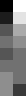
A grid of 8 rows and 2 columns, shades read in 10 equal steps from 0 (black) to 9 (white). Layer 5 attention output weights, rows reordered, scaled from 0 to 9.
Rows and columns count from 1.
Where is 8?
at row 2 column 2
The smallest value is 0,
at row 1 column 1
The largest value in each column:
5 9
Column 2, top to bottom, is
9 8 6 5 4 4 4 2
